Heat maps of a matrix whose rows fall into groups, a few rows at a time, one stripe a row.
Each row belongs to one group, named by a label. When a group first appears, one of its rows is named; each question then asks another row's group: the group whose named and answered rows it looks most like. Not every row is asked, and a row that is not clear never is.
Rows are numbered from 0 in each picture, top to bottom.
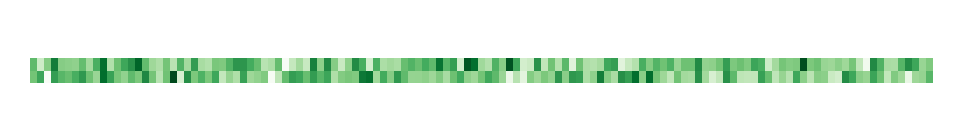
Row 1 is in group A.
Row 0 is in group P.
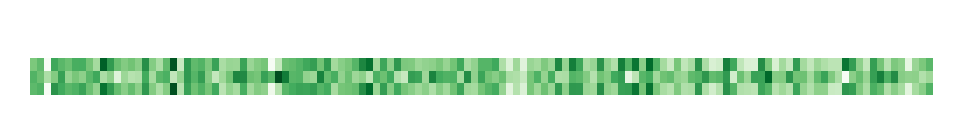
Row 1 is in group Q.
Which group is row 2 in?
A
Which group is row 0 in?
A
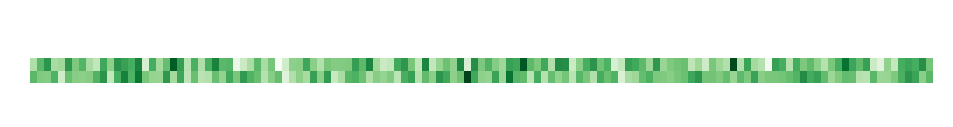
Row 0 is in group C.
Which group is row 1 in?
P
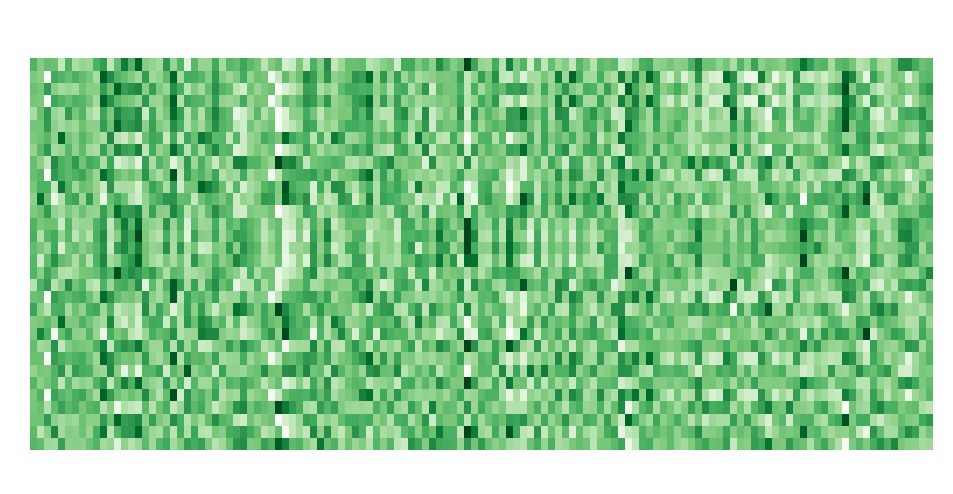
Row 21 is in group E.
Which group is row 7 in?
C
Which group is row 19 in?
A
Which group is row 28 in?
Q
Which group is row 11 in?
E
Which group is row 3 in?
A
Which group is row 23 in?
P
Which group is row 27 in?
A
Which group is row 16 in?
P
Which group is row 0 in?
P
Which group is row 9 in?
A
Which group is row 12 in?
C
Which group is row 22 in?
E
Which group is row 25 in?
E
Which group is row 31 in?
Q
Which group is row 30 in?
P
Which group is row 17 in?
C
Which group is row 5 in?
C
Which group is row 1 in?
A
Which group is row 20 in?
Q
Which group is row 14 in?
P
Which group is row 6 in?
E
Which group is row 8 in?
Q
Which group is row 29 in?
C
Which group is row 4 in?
C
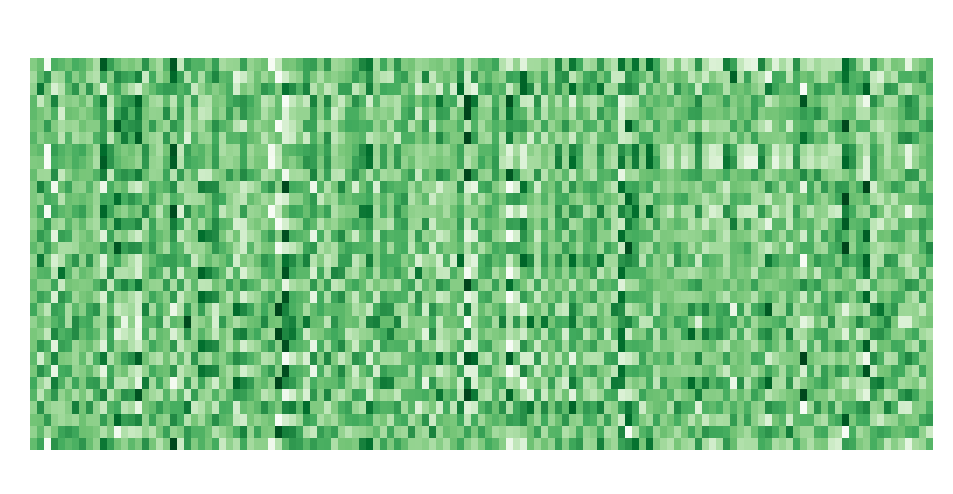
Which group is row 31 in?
A
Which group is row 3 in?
P
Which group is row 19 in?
E
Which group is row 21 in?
E
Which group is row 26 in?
Q
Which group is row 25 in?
E
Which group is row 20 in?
Q
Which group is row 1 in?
C
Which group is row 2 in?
E
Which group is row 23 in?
E
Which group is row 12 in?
A
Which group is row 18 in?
P
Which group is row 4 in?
P
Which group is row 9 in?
P
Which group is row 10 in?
E
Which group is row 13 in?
C
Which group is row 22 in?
Q
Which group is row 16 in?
E
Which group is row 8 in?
A
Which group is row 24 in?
P
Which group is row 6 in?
P
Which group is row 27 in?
P
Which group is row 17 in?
E
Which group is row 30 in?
Q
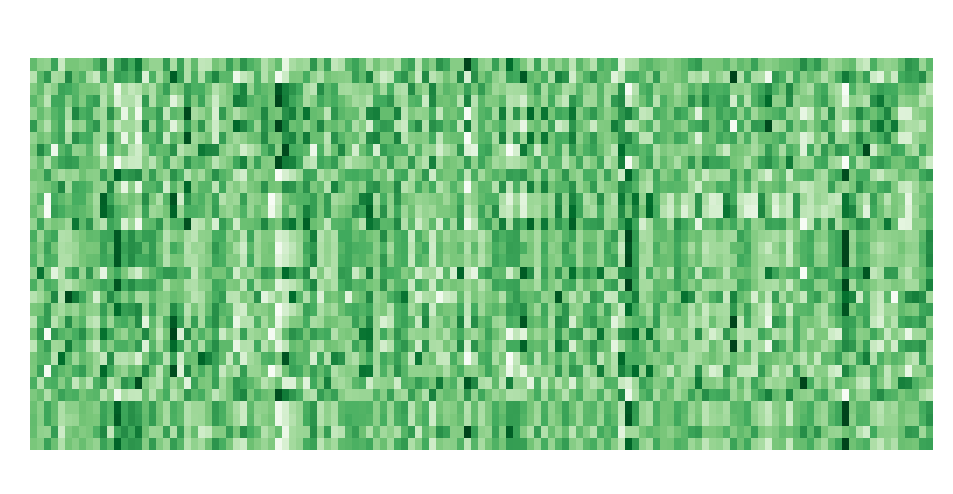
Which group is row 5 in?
Q
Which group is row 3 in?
Q
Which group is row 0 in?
P
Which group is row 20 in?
C
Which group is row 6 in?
E
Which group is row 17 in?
E
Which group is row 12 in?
A
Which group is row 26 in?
P
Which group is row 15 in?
C
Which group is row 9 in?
C
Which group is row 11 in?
A
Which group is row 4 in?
E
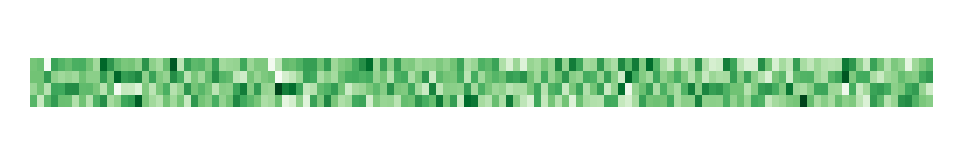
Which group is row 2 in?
Q
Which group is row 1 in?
C
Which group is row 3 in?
P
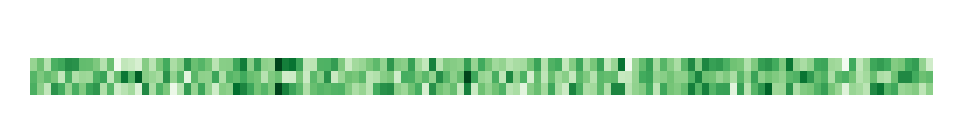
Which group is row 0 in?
Q
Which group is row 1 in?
P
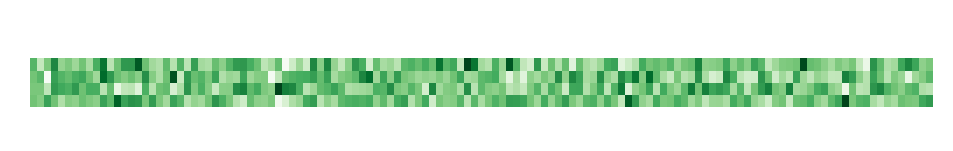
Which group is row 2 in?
Q
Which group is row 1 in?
A
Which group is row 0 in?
P
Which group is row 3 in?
C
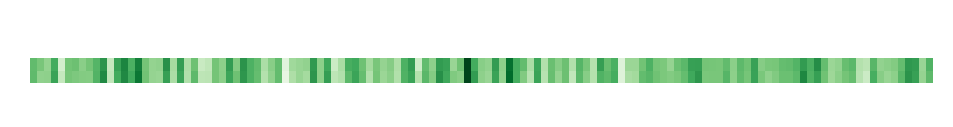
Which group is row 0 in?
P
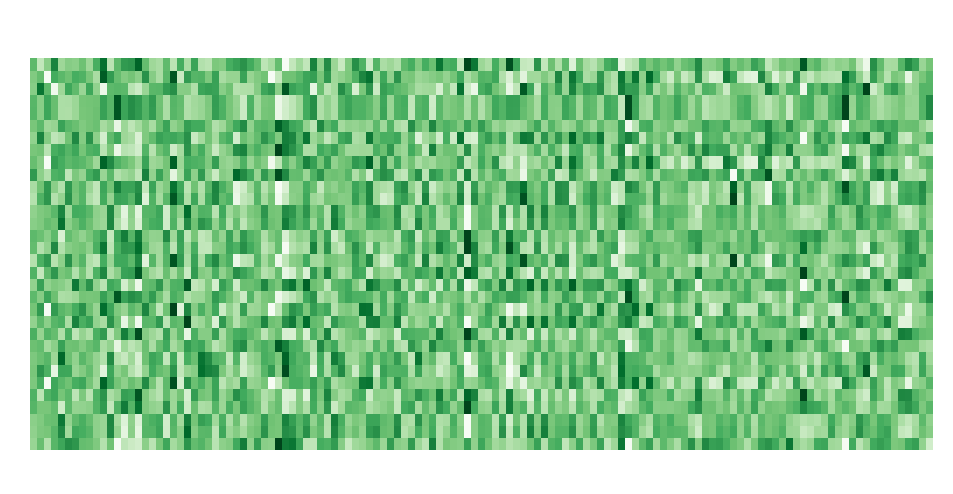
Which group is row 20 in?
A
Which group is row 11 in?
C
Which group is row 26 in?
A
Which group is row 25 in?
E
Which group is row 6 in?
E
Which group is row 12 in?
E
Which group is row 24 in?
E
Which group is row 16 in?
C
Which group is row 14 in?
P
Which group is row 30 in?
E
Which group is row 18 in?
E
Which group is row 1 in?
A
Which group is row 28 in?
P
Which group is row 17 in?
P
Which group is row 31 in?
Q
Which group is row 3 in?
C
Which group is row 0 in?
P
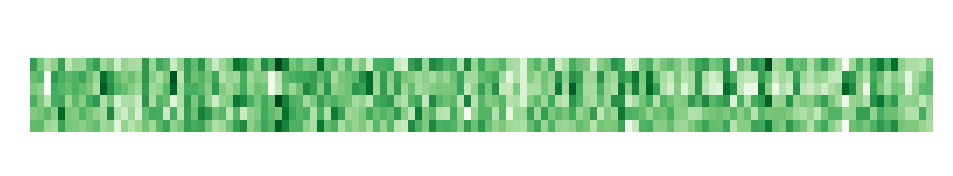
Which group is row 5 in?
Q
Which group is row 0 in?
Q
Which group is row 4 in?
E
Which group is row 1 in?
A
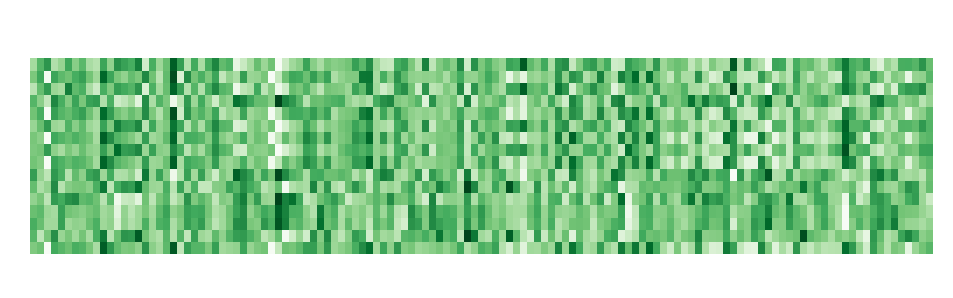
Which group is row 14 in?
P
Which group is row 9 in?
Q
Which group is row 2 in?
C
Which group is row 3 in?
Q
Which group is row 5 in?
C
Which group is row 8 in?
A
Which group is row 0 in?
C
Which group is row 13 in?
Q
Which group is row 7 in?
C
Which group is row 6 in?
A
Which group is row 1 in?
A
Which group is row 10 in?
P
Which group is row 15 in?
A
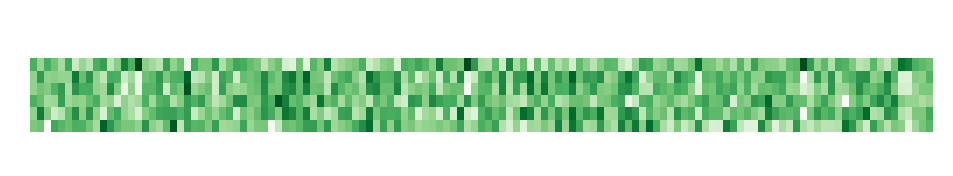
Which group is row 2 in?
E
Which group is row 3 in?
Q
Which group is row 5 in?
A
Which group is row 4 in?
E
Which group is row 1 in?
E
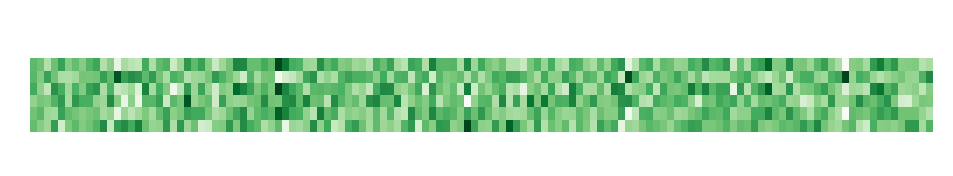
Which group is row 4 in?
Q
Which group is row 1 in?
C
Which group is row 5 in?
P
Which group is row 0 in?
Q
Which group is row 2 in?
Q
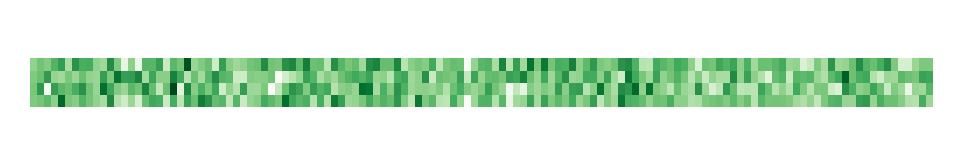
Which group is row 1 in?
C
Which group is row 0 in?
E
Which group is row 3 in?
E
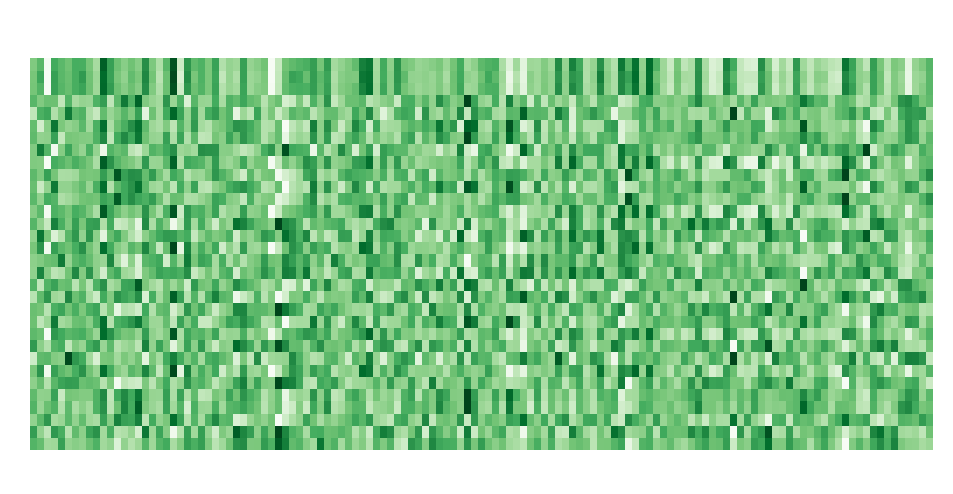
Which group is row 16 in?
E
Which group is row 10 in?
P
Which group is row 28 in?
P
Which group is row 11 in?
C
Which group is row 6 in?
P
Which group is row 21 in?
P
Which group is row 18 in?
P
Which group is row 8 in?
A
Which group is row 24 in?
C
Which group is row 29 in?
C
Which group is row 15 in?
A
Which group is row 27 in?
P
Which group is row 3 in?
P
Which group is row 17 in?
E
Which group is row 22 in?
A
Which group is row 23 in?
Q
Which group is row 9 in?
C
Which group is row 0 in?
A
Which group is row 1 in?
A
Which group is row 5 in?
P
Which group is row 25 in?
A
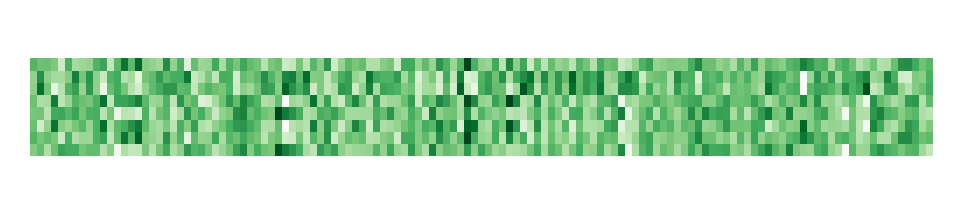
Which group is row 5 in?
P
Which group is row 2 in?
E
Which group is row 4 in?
Q
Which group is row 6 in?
P
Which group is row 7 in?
Q
